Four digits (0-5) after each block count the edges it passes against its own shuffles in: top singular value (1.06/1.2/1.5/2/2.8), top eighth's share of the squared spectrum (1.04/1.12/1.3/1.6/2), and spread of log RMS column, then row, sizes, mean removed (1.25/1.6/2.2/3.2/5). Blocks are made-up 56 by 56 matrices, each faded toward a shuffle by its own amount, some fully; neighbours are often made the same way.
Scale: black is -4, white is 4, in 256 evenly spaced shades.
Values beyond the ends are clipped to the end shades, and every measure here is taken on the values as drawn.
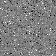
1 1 0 0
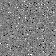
2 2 0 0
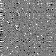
4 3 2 1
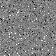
2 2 0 0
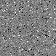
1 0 0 1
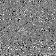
1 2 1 2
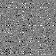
2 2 2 2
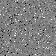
0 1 0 0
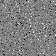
1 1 0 0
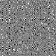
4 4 2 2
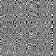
4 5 3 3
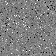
0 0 0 0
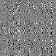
4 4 3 2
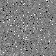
2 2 1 0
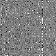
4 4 2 1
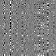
4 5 3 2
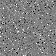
0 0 0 0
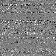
3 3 0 3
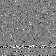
3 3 0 2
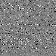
2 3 0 2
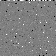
3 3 0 0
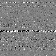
3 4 0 3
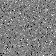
0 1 0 0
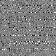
3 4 0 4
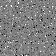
0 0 0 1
